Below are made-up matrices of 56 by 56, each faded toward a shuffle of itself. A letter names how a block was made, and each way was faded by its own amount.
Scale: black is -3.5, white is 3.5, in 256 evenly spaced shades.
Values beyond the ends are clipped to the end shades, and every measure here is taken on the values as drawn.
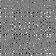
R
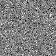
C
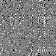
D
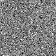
C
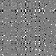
R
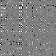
R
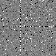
D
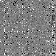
D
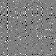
R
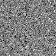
C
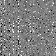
D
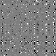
R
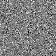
C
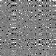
R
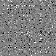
D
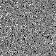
C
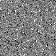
C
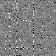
D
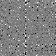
D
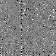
D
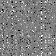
D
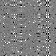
R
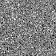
C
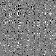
D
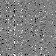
D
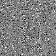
C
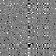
R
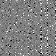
D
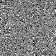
C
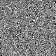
C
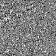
C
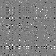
R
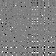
R
